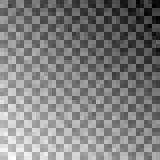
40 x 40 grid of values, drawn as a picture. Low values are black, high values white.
No single row or column stands out from its neighbours. Neither half mirrors the other. The ninth with the lowest average is the top right. A checkerboard runs through the table. There are no lone odd cells. The bottom left is the ninth with the highest average. The field climbs toward the bottom left.
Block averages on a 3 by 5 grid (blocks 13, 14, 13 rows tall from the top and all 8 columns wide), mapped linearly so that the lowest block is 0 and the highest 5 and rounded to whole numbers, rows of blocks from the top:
22110 / 43321 / 54433
